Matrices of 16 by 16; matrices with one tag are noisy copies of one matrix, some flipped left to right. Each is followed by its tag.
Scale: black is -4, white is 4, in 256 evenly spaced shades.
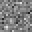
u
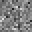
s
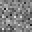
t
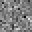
s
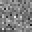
t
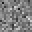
s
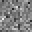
s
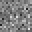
t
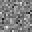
u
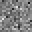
s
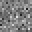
t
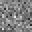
t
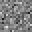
u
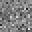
t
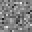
u
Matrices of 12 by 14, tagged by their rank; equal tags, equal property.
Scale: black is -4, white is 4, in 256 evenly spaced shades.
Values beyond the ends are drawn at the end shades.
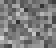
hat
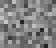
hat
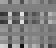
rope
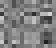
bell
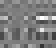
bell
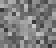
hat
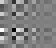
rope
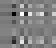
rope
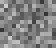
hat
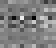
bell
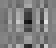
rope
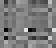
bell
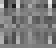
bell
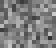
hat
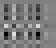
rope
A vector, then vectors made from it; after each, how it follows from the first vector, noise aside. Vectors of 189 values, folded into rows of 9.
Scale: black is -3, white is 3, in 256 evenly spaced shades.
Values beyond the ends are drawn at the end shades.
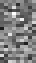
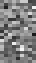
reversed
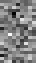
sign-scrambled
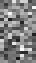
reversed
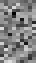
sign-scrambled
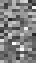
reversed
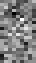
sign-scrambled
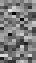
sign-scrambled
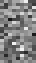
reversed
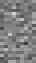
shrunk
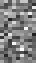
reversed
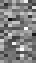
reversed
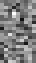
sign-scrambled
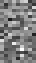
reversed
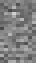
shrunk
